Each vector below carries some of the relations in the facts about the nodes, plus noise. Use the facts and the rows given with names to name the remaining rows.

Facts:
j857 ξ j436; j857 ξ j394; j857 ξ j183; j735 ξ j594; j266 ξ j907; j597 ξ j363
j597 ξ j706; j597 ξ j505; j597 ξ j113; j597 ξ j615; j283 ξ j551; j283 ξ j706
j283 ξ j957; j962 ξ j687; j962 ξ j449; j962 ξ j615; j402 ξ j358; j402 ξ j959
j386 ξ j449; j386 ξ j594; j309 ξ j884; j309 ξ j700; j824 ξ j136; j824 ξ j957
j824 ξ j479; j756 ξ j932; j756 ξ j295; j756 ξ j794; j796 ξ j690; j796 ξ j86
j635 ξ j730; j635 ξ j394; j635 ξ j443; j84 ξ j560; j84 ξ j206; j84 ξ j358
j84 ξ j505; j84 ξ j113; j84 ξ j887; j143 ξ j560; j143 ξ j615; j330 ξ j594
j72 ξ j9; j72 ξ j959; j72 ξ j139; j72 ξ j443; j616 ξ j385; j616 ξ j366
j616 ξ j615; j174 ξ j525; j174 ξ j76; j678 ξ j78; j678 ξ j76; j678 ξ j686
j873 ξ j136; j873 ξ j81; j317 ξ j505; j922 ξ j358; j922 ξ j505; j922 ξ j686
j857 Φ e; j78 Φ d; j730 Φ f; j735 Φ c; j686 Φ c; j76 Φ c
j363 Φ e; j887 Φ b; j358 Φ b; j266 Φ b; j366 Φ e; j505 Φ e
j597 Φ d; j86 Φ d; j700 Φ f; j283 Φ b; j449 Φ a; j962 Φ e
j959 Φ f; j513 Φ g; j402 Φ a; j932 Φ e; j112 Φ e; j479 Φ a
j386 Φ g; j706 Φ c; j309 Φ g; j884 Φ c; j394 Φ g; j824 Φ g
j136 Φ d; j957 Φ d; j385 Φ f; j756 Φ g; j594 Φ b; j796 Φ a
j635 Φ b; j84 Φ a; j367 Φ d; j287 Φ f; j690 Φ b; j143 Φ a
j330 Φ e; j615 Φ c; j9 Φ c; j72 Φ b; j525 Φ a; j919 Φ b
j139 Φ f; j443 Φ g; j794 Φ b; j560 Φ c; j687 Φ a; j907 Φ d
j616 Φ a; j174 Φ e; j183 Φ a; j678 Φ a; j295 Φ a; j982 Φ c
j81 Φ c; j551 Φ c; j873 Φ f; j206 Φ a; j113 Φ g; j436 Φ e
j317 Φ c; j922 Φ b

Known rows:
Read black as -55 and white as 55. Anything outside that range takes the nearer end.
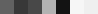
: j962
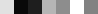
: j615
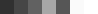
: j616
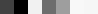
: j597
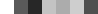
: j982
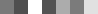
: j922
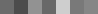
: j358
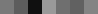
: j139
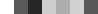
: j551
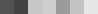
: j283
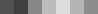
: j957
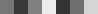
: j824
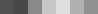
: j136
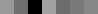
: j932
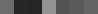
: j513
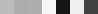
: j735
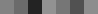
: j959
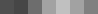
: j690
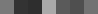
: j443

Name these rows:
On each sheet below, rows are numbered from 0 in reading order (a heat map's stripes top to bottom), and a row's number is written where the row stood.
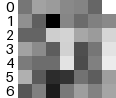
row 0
j402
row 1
j363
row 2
j72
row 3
j174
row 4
j873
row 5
j505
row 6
j206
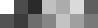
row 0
j706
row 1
j887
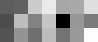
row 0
j635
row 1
j330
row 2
j796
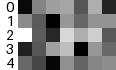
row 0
j594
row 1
j366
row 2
j81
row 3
j386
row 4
j385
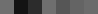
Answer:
j113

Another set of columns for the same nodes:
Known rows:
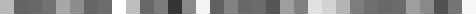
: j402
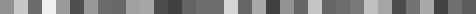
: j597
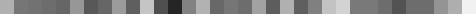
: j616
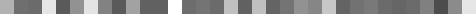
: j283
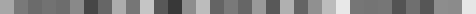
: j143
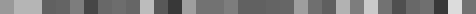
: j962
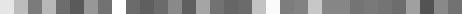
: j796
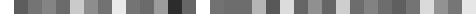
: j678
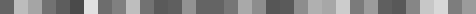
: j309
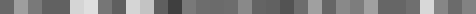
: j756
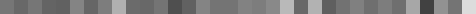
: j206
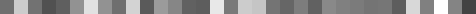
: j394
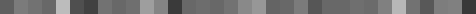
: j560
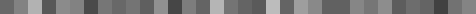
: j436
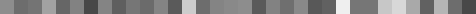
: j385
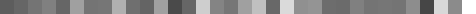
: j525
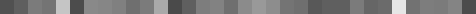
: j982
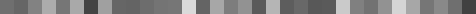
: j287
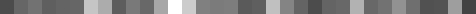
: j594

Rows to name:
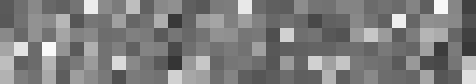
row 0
j513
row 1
j686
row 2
j78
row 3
j317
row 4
j84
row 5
j266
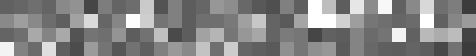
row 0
j136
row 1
j824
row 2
j76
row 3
j922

